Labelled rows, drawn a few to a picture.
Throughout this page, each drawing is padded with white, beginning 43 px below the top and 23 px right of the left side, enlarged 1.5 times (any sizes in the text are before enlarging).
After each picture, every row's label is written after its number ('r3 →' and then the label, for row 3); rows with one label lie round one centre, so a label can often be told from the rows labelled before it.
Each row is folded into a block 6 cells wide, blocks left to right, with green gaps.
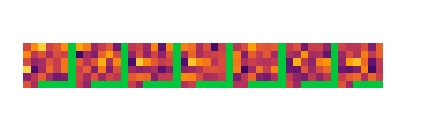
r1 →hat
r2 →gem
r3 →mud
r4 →mud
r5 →hat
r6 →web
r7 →mud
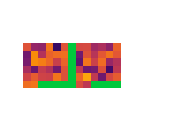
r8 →mud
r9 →mud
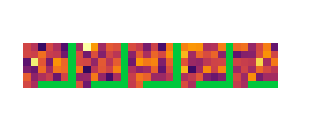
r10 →web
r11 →hat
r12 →mud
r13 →hat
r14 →gem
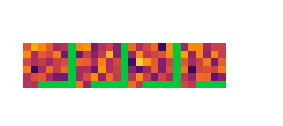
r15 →hat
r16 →gem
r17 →mud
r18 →hat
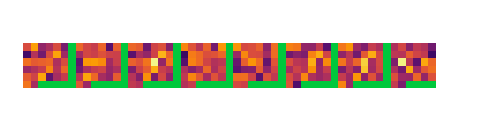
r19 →gem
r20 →mud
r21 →gem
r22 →mud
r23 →mud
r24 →gem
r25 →gem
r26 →web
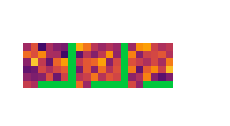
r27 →web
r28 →gem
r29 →hat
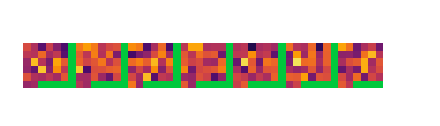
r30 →web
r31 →hat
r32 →gem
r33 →hat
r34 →web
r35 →mud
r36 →gem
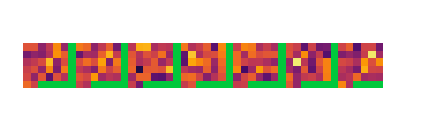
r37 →gem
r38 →gem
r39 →hat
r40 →mud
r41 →hat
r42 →web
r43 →gem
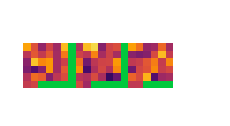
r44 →mud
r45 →hat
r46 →gem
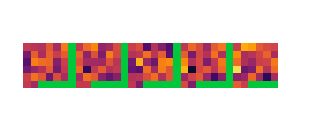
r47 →mud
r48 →hat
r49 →web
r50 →hat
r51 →hat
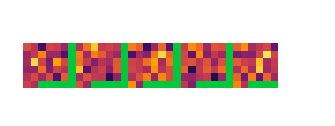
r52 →web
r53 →hat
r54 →gem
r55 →hat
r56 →gem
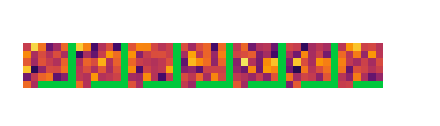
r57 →hat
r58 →gem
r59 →hat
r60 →mud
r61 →web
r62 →web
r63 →hat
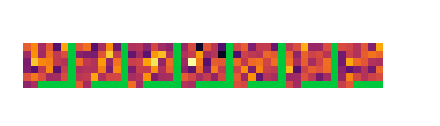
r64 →mud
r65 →gem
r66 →gem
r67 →web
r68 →gem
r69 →hat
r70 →mud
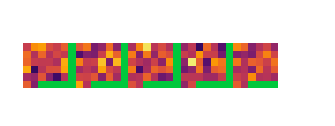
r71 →hat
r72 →gem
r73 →hat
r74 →web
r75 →gem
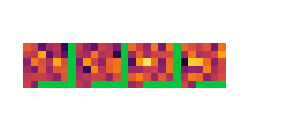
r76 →web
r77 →web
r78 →mud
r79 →mud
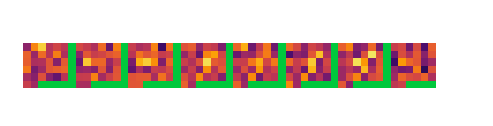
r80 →hat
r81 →mud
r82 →mud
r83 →gem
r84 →gem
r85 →gem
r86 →gem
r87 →mud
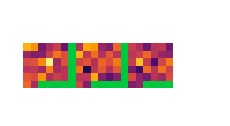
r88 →gem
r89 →hat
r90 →web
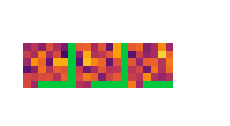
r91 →web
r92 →mud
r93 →gem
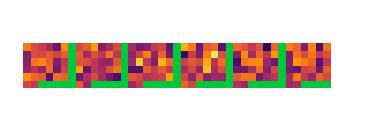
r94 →mud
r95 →hat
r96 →web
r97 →gem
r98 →mud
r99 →mud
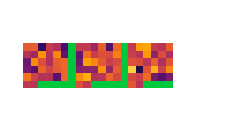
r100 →web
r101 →mud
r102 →hat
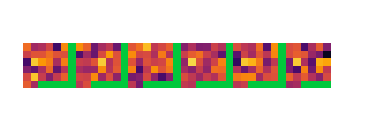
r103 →mud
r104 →gem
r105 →hat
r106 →web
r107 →mud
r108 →web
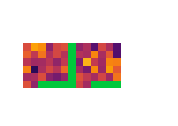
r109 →hat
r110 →web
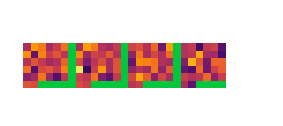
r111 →hat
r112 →hat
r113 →mud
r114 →web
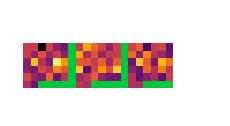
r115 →web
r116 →hat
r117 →web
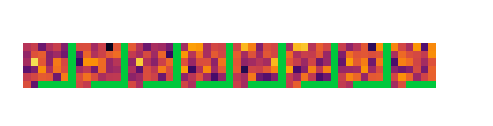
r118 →web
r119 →mud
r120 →web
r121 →hat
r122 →hat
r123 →hat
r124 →mud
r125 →mud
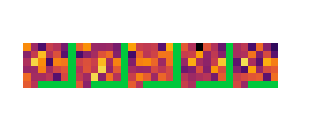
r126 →web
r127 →gem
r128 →mud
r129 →web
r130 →web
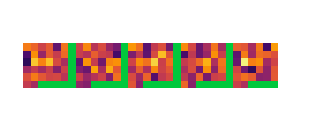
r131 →mud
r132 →web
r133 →gem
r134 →gem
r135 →mud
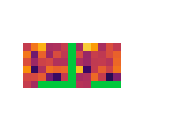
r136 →hat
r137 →hat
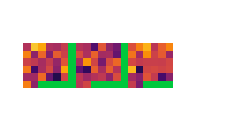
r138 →hat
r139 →web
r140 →hat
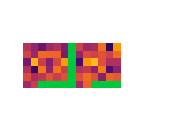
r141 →web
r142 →mud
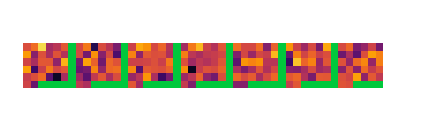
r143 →hat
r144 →web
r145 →hat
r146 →hat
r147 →mud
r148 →mud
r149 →gem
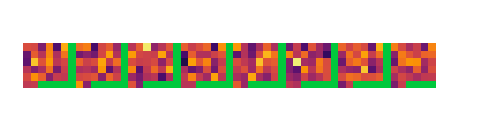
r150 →mud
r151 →gem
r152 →hat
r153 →mud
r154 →gem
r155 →web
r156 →mud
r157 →mud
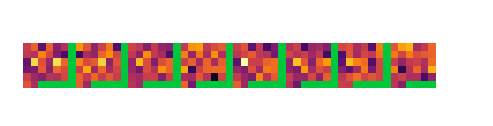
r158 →web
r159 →gem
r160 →web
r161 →hat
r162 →web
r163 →web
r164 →mud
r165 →hat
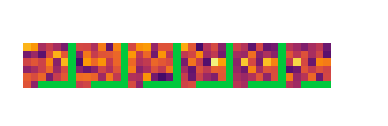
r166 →gem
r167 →mud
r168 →hat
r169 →web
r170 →web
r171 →web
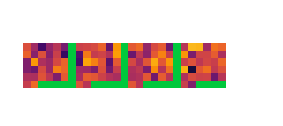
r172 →web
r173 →mud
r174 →gem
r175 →hat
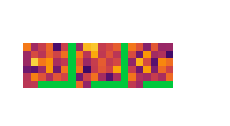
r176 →mud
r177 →hat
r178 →web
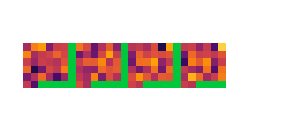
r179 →hat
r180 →gem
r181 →mud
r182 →mud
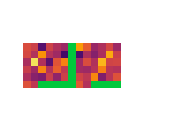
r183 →web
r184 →gem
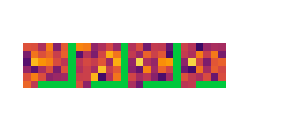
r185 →mud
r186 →gem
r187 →web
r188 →web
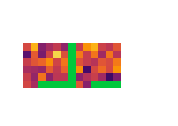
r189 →gem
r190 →hat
